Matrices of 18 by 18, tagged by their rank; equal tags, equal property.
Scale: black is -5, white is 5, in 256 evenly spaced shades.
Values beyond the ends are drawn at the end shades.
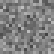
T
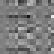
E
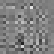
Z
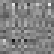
Z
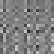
E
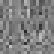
Z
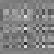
E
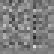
Z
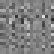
Z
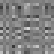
E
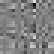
Z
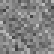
T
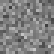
T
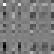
E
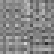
Z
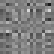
E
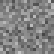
T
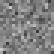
T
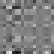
E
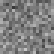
T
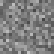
T
